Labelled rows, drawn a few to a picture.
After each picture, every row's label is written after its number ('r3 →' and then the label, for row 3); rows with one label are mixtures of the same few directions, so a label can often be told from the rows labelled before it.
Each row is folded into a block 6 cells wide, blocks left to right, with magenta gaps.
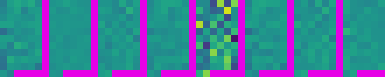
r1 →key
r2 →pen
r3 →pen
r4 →key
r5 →pen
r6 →key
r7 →pen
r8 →key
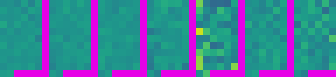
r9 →pen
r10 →key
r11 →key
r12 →key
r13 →key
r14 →pen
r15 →pen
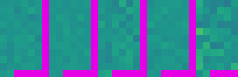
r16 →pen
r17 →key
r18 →pen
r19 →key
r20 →key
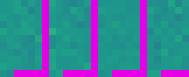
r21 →pen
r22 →key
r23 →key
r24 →pen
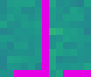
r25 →key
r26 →key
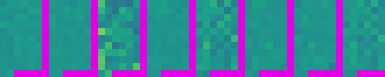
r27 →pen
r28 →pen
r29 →key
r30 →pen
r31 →pen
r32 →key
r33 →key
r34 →pen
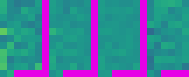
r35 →key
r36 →key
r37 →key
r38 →key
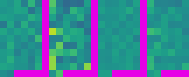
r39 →pen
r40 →key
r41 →pen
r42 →key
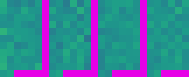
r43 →key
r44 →pen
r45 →key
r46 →pen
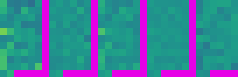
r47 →key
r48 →pen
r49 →key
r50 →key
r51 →key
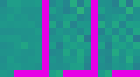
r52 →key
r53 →pen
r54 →pen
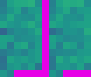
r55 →key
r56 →key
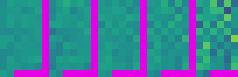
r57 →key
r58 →key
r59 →pen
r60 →pen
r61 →pen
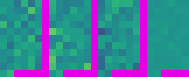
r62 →pen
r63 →key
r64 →key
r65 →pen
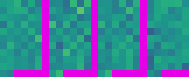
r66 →pen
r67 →pen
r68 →pen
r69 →key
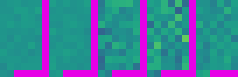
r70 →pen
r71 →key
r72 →key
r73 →pen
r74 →pen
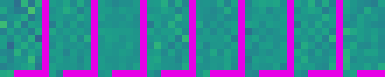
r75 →pen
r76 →pen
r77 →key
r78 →pen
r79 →pen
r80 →key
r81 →pen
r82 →key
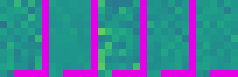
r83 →pen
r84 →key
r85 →key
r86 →pen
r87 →pen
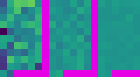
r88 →key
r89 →pen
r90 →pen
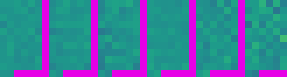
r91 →pen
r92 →key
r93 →key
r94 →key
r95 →pen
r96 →pen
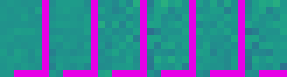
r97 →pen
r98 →key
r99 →pen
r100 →key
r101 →pen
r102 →key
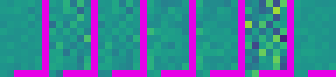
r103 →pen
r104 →pen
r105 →pen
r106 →key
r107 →key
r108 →pen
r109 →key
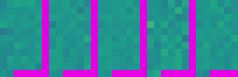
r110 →key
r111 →pen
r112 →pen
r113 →pen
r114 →pen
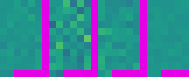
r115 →pen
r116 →pen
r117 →key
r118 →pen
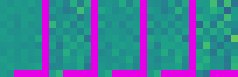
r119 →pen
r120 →pen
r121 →pen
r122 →pen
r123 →pen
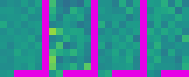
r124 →pen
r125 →key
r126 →pen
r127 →pen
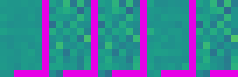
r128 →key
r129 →pen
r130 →pen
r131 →key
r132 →pen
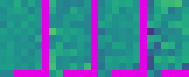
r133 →pen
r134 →key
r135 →key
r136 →key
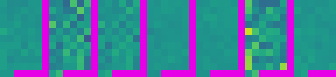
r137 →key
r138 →pen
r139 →pen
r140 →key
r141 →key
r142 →key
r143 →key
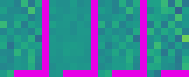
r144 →pen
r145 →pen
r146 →pen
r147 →pen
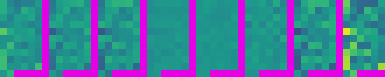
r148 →key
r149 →key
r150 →key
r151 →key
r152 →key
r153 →pen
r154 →key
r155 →key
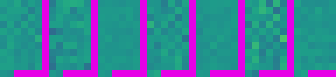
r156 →pen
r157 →key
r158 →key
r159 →pen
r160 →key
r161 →pen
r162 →key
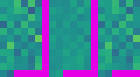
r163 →pen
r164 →pen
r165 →pen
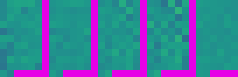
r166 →key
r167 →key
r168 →pen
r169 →pen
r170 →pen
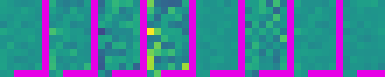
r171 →key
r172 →key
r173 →key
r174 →key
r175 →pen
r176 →pen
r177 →key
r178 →key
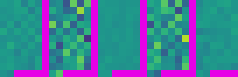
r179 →pen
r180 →pen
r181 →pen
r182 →pen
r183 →key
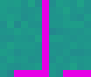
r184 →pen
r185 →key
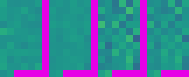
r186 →key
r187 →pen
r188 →pen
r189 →pen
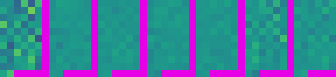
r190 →pen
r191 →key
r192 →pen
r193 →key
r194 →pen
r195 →pen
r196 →pen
